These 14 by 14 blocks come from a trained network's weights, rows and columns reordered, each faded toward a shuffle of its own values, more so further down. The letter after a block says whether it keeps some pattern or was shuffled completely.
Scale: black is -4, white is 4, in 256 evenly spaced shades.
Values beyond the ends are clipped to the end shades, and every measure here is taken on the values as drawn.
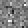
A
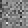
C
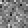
A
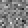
A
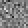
A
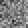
A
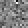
C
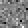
A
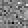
A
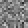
C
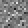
A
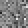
A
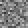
A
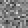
A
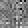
C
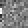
C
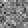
C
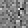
C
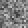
A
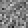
A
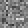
C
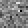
A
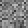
C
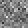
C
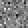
C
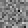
A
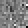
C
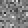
A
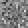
A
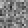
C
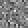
A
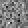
A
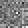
C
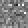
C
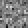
C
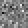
A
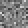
A
